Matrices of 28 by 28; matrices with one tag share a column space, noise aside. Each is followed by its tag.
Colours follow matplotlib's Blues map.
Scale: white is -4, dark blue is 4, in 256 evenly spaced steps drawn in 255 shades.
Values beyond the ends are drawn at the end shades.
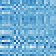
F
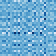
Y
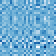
F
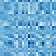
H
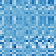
F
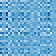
Y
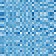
Y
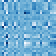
H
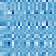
H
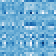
H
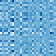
Y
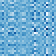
Y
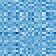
Y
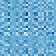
Y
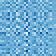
Y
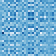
Y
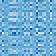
Y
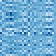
Y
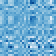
F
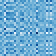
Y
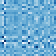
F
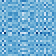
Y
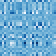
H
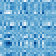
H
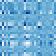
H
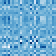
F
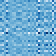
Y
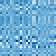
F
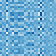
Y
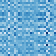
Y
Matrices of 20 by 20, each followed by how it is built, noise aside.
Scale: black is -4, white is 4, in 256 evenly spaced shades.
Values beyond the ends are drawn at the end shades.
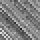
Toeplitz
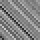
Toeplitz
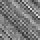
Toeplitz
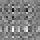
low rank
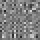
low rank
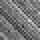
Toeplitz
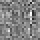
low rank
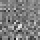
low rank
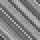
Toeplitz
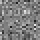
low rank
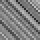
Toeplitz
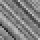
Toeplitz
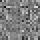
low rank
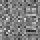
low rank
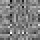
low rank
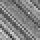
Toeplitz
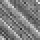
Toeplitz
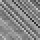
Toeplitz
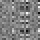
low rank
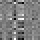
low rank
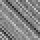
Toeplitz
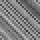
Toeplitz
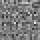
low rank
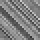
Toeplitz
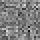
low rank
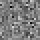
low rank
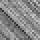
Toeplitz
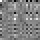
low rank
